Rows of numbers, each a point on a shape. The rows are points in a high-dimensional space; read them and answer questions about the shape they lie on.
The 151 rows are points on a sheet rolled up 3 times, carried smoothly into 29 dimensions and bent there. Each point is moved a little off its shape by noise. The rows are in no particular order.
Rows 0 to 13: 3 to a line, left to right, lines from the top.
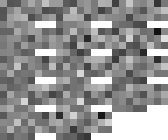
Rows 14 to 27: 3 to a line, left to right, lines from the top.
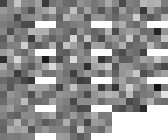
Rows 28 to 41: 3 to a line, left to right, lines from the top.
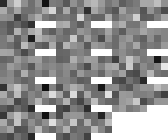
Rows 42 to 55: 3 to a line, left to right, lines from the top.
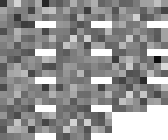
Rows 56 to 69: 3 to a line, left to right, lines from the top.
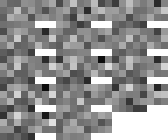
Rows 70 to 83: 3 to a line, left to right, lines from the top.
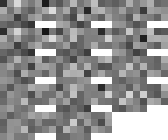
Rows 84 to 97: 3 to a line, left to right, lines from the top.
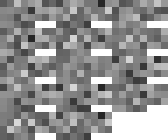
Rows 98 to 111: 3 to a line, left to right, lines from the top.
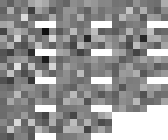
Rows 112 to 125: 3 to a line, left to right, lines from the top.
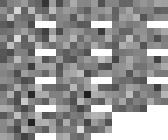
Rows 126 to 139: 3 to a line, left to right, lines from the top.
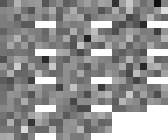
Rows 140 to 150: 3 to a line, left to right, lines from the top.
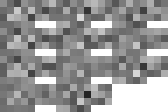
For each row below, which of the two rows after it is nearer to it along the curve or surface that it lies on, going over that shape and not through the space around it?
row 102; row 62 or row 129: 62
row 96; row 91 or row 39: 39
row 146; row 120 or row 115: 115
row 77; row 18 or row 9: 18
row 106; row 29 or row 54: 54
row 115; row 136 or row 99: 136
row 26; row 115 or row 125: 115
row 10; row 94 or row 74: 94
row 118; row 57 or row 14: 14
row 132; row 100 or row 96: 96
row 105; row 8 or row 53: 8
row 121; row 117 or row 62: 62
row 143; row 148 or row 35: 148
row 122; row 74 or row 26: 74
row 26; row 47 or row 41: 47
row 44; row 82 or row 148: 148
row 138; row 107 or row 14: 14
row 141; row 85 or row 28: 28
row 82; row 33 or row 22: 33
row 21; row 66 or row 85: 85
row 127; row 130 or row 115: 115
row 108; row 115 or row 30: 115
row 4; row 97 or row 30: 30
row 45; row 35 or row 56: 35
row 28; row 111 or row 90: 90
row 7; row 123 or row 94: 94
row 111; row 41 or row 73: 41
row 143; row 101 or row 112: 112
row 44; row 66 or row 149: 66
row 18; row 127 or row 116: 127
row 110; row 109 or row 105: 109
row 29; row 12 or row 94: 94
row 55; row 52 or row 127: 127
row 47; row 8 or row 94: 8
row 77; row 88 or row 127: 88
